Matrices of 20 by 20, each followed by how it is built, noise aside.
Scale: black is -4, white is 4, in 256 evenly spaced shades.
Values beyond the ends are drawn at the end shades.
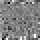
uneven rows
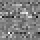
uneven rows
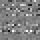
uneven rows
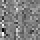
uneven columns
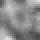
smooth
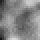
smooth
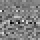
uneven rows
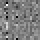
uneven columns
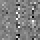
uneven columns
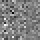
uneven columns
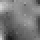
smooth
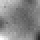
smooth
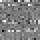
uneven rows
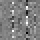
uneven columns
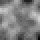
smooth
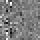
uneven columns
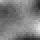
smooth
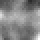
smooth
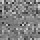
uneven rows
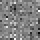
uneven columns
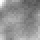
smooth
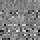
uneven rows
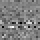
uneven rows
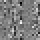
uneven columns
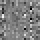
uneven columns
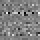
uneven rows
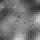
smooth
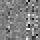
uneven columns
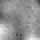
smooth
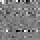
uneven rows
